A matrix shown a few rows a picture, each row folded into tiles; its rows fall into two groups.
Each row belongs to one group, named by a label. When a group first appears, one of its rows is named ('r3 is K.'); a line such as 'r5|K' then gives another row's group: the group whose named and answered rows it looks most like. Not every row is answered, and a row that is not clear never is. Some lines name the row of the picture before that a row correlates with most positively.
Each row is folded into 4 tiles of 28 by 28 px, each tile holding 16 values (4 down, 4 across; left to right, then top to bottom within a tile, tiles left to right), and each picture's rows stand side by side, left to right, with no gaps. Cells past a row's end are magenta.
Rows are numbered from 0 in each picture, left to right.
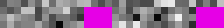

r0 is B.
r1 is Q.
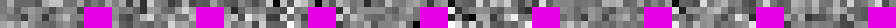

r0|Q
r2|B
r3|Q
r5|Q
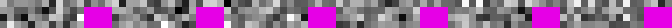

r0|Q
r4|B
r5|B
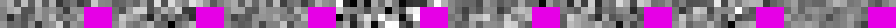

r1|B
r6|B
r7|Q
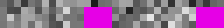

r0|B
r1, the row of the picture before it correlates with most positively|4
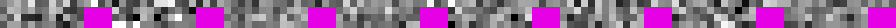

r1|Q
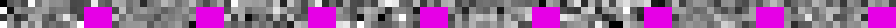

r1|Q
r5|B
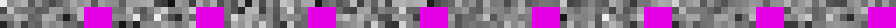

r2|B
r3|B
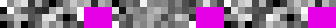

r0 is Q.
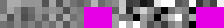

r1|Q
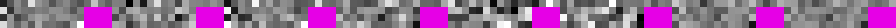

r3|Q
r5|Q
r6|Q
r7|Q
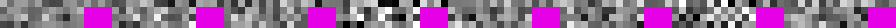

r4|Q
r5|Q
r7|B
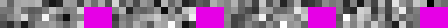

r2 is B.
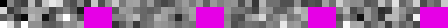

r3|Q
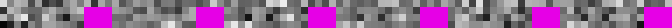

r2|Q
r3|Q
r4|B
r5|Q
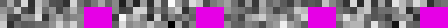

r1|B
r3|B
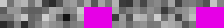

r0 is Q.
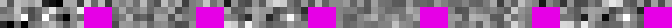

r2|Q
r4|B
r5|Q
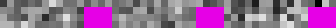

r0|Q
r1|B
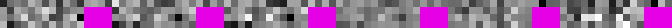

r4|B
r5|B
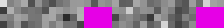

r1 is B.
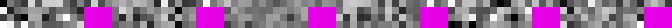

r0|Q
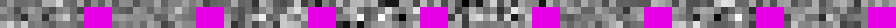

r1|B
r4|B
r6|Q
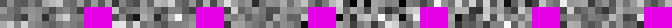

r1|Q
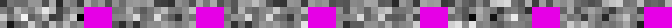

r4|Q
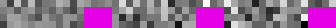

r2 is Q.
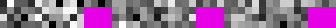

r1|Q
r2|B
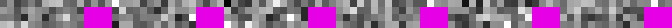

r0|Q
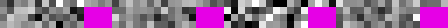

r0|B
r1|B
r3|Q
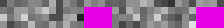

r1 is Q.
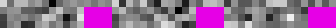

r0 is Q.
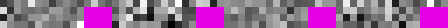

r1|B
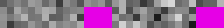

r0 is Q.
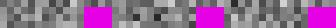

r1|Q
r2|B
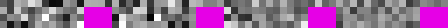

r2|Q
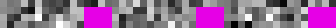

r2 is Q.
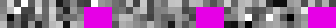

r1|B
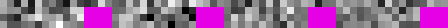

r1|B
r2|B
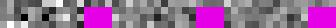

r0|Q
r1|B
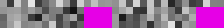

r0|B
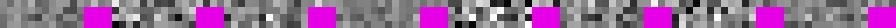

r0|B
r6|B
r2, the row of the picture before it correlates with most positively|0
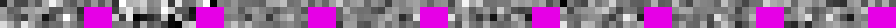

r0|Q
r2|Q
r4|B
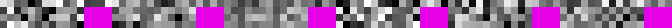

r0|Q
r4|B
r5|B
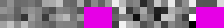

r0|Q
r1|Q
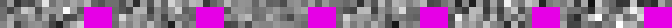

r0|B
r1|B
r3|B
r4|B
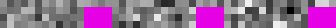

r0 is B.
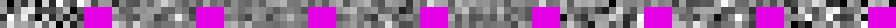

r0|B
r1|Q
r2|Q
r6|Q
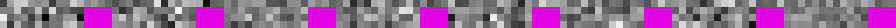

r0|B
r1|B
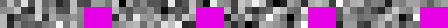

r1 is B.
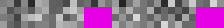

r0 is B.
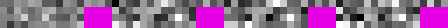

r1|Q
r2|Q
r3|Q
